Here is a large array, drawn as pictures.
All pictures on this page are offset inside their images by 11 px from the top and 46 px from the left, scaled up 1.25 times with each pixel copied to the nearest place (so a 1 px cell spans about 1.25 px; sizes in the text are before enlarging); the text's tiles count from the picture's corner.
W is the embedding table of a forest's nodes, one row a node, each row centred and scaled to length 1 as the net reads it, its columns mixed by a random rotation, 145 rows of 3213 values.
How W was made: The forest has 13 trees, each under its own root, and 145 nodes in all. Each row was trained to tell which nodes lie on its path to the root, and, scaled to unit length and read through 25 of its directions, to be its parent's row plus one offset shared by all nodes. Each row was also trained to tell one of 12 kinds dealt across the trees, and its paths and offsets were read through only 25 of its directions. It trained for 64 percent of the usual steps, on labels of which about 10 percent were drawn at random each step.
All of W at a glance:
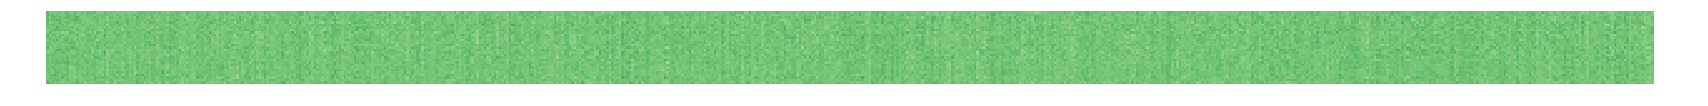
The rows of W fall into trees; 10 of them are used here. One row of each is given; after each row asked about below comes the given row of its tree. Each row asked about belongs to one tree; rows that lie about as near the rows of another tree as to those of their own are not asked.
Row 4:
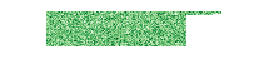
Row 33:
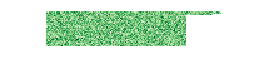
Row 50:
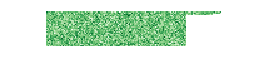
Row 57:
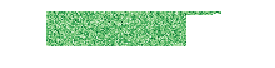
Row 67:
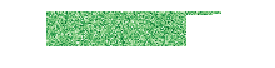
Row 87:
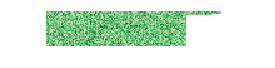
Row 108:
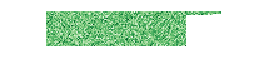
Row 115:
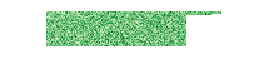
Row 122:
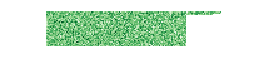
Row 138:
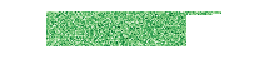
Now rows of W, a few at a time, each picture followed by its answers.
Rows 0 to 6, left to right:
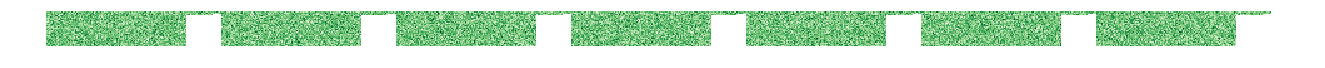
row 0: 87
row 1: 67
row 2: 33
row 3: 115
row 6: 122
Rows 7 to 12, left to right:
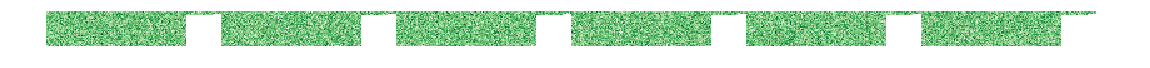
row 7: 33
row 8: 108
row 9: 138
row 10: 50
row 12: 122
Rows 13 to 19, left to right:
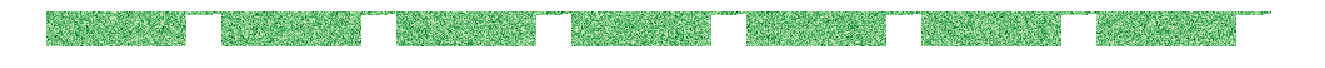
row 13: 122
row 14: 57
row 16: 67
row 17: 33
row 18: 122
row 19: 122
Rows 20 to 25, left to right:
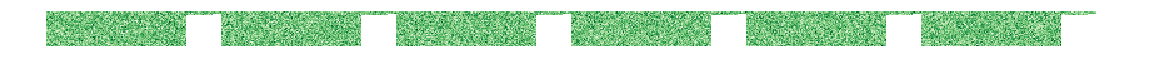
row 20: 108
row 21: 87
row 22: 67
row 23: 122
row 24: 122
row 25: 138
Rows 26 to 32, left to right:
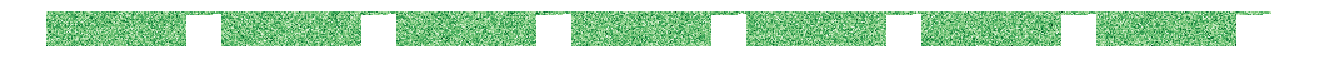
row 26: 115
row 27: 4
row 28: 4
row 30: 67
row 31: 87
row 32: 138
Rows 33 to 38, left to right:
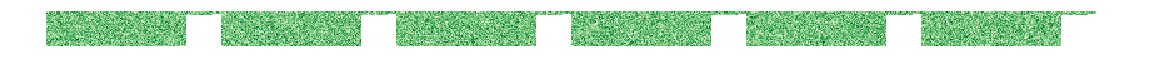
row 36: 50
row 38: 122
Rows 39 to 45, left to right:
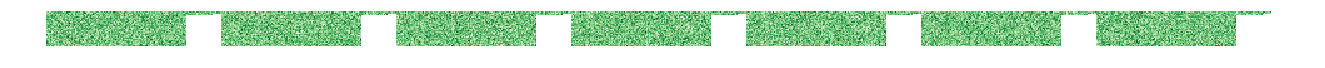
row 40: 108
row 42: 115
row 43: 115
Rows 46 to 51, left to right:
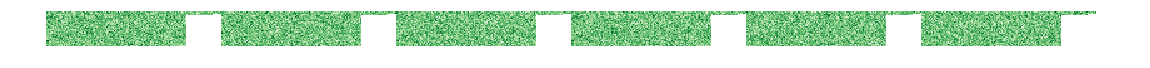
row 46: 4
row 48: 87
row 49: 4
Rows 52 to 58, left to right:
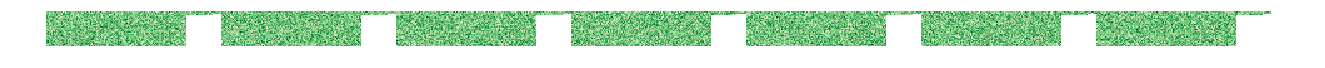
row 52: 87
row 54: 4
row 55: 50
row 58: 108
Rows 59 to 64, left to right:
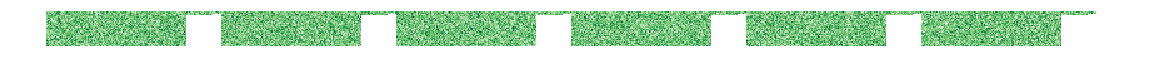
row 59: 4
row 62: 115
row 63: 4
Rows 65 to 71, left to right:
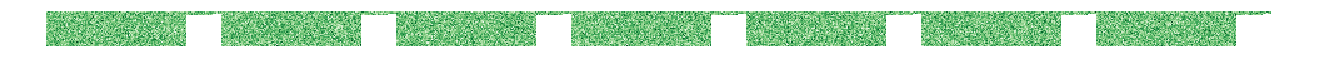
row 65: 115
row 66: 138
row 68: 138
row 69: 108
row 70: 122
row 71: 57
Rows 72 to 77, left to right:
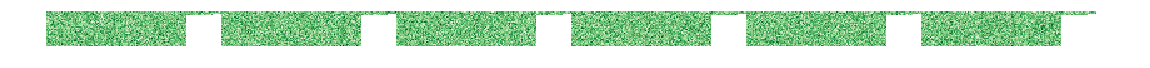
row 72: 87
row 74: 122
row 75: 67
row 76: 87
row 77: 87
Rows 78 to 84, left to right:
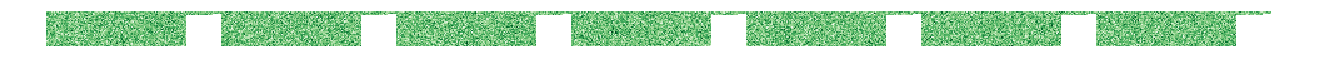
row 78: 67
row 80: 4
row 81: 138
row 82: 87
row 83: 87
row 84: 4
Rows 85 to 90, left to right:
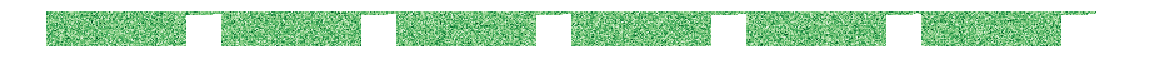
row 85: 67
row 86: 4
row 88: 87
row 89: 33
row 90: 122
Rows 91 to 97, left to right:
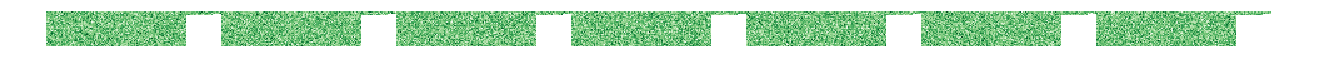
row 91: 87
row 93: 122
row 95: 108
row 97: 115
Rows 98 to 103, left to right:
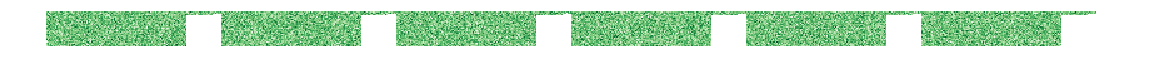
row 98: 108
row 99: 138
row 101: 122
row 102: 4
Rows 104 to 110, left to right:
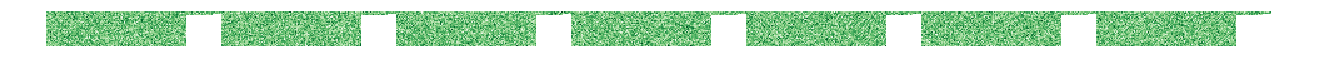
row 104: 50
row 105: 115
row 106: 108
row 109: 138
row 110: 50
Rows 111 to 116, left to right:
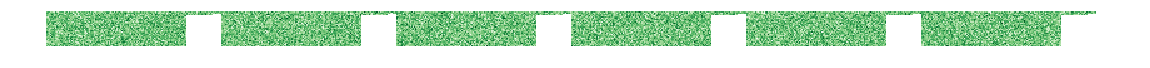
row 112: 4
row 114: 115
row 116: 122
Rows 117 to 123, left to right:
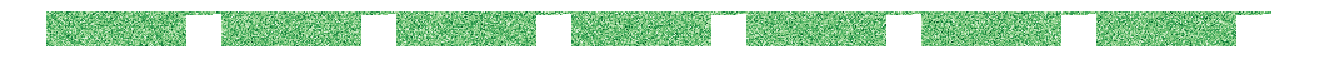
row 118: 87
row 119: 138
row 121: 33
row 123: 4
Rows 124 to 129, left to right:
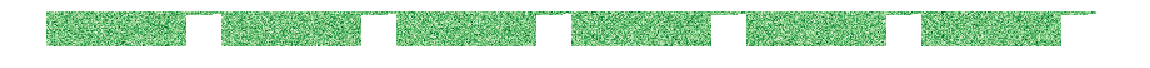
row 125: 50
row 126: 57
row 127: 4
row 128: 115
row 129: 4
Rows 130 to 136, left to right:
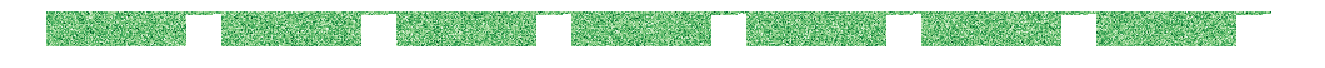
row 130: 33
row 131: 87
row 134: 108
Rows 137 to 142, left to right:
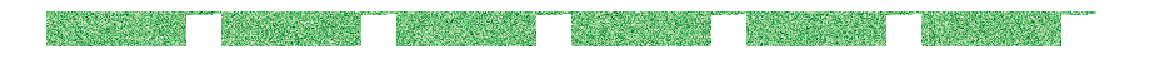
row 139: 115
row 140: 50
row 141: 33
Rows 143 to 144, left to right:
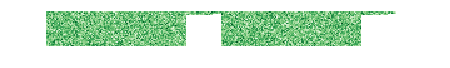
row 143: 122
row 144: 87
